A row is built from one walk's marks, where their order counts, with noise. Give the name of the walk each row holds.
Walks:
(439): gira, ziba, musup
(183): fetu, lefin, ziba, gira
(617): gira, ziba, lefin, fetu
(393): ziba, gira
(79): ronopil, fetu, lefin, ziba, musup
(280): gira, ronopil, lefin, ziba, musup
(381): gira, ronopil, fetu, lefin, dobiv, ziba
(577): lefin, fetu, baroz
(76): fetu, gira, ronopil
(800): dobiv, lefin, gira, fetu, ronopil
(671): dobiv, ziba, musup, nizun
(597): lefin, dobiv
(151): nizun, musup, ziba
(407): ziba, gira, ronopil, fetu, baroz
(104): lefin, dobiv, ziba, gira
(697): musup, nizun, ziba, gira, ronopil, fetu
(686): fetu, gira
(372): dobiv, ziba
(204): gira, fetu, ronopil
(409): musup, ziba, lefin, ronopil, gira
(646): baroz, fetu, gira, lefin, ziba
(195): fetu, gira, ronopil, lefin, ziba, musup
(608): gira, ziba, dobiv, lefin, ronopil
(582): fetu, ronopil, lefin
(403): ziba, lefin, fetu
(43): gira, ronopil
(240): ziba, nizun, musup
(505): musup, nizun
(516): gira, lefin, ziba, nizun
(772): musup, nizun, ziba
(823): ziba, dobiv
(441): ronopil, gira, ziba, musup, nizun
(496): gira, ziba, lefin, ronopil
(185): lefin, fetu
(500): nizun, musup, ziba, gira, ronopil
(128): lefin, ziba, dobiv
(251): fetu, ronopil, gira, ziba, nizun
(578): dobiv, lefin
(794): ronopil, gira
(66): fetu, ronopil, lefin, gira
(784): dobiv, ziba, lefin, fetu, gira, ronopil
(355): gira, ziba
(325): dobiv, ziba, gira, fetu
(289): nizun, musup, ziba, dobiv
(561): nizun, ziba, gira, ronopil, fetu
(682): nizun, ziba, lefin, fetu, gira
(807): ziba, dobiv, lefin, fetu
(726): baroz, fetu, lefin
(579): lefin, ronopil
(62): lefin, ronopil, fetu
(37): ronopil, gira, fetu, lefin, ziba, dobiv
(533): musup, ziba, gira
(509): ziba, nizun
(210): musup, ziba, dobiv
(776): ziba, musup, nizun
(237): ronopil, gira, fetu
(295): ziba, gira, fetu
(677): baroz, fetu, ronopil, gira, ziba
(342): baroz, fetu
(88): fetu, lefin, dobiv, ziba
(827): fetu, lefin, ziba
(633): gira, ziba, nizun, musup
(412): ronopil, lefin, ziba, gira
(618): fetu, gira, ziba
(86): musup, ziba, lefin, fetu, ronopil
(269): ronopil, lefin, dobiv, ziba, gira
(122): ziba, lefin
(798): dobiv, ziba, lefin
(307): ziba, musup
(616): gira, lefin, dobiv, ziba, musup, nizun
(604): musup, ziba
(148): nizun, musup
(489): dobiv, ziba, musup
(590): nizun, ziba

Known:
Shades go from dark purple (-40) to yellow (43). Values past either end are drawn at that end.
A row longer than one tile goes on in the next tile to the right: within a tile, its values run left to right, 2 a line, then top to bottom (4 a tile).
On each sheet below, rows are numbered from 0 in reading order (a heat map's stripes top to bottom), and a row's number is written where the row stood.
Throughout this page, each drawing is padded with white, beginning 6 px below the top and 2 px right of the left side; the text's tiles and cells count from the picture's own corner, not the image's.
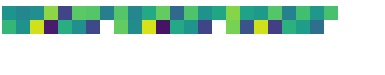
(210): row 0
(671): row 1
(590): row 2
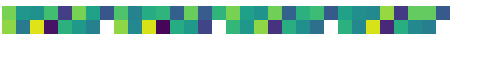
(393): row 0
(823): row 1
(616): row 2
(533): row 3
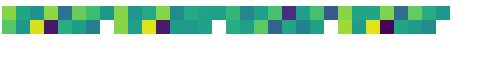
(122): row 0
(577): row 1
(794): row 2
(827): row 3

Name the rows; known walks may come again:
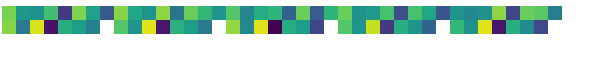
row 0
(393)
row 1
(122)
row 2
(823)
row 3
(608)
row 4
(210)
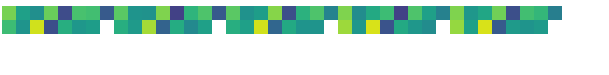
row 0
(496)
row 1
(280)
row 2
(412)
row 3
(251)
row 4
(66)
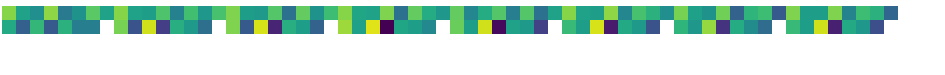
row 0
(148)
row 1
(590)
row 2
(509)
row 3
(827)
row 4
(798)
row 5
(128)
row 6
(616)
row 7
(104)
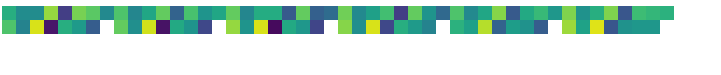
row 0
(307)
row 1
(671)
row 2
(325)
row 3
(407)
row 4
(269)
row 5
(582)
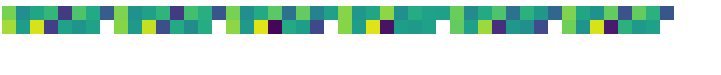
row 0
(76)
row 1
(204)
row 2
(807)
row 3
(577)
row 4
(800)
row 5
(617)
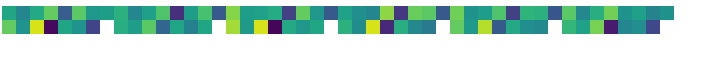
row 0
(489)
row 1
(794)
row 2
(686)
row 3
(533)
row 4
(381)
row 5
(578)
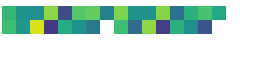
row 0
(86)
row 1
(289)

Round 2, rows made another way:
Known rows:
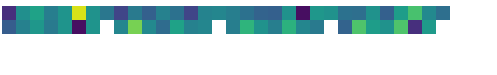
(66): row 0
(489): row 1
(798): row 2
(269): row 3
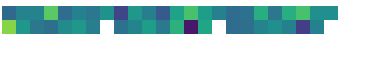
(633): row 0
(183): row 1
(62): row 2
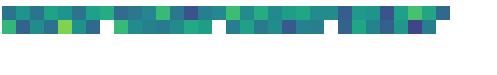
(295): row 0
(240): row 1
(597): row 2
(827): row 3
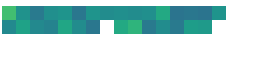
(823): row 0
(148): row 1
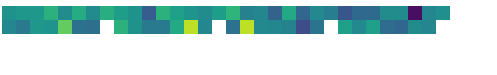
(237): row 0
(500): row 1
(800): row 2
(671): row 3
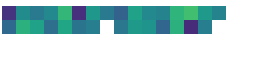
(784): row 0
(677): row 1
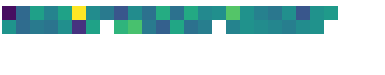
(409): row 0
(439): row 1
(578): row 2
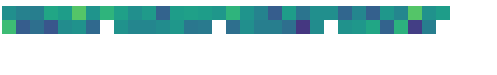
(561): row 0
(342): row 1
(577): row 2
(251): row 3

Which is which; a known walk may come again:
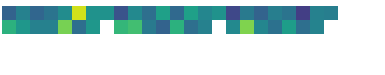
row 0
(533)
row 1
(439)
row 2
(489)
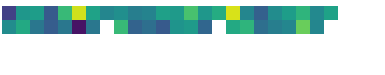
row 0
(646)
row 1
(561)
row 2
(289)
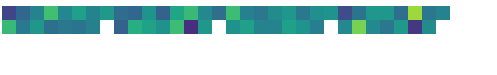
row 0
(441)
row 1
(269)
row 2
(823)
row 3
(280)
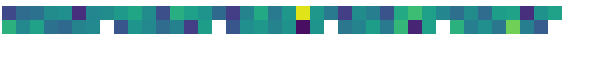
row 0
(671)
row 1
(88)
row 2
(66)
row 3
(183)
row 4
(325)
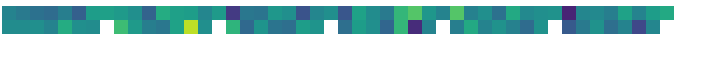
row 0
(122)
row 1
(500)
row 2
(776)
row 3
(677)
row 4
(128)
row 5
(582)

